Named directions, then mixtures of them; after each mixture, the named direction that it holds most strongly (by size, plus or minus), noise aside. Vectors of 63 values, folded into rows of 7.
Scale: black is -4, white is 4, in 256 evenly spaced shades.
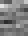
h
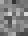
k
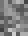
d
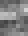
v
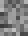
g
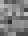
k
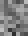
d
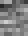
h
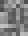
g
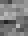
v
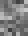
d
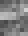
v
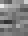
h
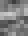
v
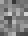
k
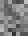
d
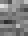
h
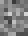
k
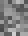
d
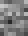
h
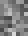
d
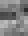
v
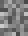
g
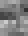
v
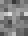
k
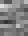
h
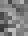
d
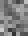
d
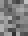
d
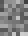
g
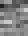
h
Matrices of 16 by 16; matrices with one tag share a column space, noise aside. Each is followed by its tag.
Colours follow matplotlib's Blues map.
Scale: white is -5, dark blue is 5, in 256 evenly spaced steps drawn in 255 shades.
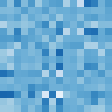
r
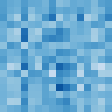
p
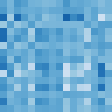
p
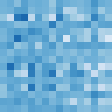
p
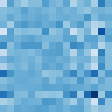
r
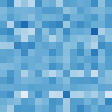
r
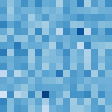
r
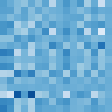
r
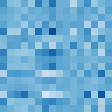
r
